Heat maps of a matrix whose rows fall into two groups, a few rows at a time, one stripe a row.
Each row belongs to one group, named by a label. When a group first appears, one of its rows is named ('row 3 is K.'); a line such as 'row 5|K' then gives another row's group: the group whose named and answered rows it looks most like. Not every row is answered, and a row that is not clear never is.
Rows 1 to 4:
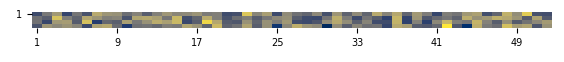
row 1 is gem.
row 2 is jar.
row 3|jar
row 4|gem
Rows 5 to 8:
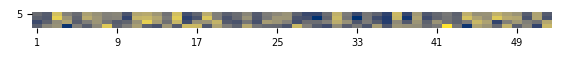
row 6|jar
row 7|jar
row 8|gem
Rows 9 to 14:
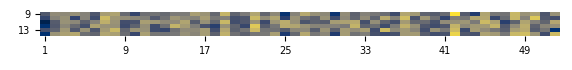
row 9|gem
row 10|gem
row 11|jar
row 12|jar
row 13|gem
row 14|gem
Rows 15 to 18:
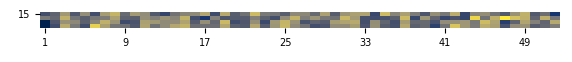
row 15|gem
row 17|jar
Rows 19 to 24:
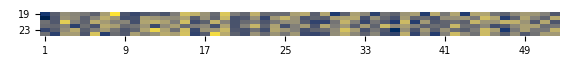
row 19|gem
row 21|jar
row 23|jar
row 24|jar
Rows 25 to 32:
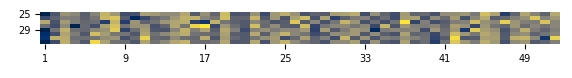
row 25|jar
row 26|gem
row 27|jar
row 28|gem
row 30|jar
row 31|gem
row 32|jar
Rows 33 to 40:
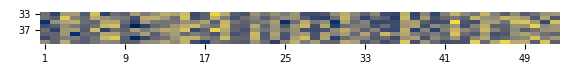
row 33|jar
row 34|jar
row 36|gem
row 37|jar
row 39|gem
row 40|jar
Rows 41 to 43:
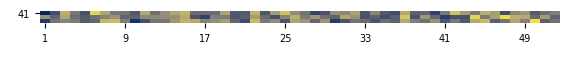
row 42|jar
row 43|gem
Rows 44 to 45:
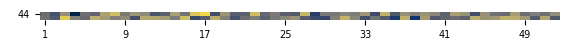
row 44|gem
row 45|jar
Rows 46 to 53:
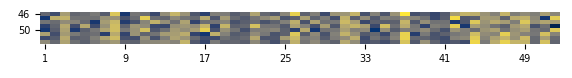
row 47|gem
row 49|gem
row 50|gem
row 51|jar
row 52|jar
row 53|jar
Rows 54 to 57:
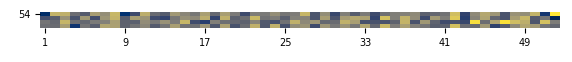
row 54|gem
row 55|gem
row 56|jar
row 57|gem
